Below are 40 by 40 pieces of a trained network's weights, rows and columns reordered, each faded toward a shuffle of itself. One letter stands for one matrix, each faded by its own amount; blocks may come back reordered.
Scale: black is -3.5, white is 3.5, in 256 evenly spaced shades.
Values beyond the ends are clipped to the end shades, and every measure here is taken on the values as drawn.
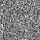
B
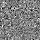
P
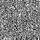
P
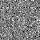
P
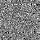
P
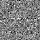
P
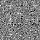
P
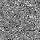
P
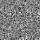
B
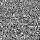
P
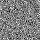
P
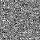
B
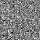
B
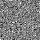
P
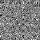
B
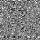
P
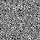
P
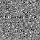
P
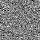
B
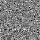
P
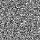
P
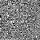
B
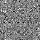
P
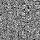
B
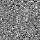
B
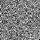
B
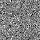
P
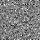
P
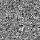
B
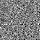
P
